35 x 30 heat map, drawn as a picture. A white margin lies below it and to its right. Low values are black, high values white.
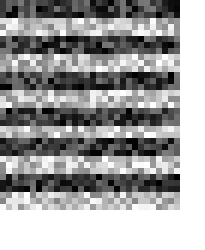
The values spread evenly over their range. Overall the values sit about 50% of the way up the scale. No overall slope runs across the table. Horizontal stripes repeat 6 times down the table.
